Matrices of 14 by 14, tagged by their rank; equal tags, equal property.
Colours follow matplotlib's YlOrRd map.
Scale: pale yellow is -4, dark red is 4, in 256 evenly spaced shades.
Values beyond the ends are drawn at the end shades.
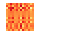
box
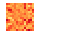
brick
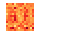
brick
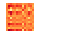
box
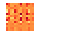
box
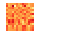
brick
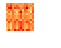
brick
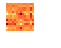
box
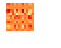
box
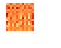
brick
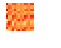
box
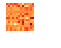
brick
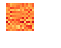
brick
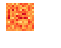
brick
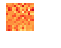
brick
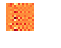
box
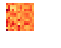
brick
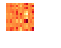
box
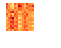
box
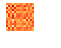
box
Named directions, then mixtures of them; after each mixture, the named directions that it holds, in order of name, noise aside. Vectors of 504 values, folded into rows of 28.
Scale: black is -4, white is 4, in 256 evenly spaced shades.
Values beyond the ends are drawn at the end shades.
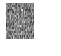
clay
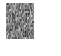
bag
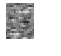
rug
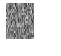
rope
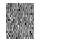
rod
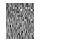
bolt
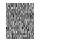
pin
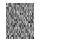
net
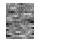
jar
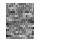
jar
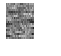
jar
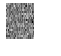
jar, rope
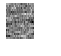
jar, rope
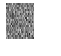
bag, bolt, net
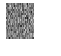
bolt, rope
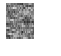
bolt, jar, rug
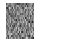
bolt, net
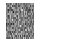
clay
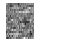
rod, rug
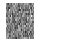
bag, rod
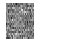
bolt, clay, rug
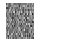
bag, net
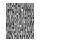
clay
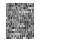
clay, rope, rug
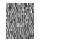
rope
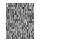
clay, net, pin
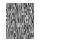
rope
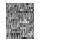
bag, bolt, rug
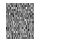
bolt, pin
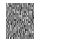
bolt, net, rope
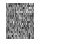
net, pin, rug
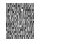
clay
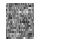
rope, rug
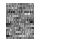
bag, jar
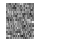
bag, bolt, jar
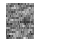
jar, rod, rug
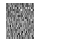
bolt
